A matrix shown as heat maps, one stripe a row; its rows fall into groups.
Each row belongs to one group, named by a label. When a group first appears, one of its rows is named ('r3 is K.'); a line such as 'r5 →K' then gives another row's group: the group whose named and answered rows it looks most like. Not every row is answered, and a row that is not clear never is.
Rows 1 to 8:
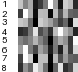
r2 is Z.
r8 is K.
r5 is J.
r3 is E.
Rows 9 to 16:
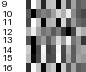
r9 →Z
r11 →Z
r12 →E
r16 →Z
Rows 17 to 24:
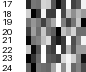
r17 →K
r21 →K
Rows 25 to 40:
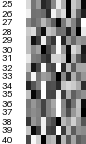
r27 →J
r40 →Z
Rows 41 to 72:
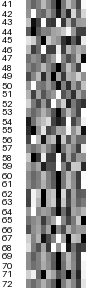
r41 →J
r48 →J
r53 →J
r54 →K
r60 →J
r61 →J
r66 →K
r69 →J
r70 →J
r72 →J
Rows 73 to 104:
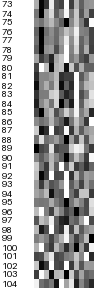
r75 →J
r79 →E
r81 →K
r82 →K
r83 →K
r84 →K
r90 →J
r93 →E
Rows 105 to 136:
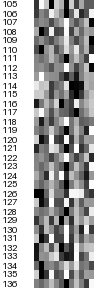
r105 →Z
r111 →J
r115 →E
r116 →K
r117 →E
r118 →E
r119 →J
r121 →K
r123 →J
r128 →J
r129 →K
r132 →K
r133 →K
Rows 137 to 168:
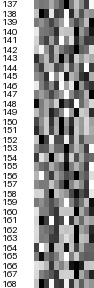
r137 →J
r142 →E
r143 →K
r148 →K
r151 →K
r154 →Z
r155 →J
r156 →E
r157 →J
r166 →E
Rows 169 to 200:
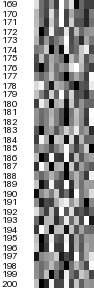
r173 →E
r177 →J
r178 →E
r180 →Z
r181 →J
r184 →Z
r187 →Z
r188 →J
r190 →K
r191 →E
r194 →Z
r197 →K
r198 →J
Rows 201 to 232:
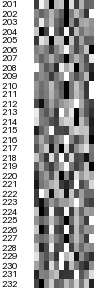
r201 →Z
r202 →J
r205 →Z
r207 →J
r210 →J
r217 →K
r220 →K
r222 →Z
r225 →J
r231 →K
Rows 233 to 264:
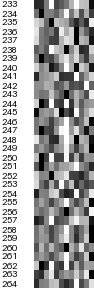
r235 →E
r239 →E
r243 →J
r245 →K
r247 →E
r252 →E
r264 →K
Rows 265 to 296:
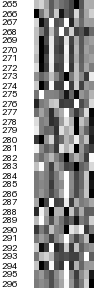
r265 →E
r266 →K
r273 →J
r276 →K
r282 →J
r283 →E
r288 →Z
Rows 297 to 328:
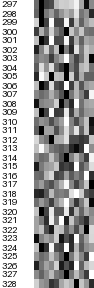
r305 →Z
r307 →J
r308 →K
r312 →E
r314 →J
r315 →K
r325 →J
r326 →K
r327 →J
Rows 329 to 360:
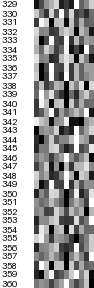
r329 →K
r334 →E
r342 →E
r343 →K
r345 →K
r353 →K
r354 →Z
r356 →K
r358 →Z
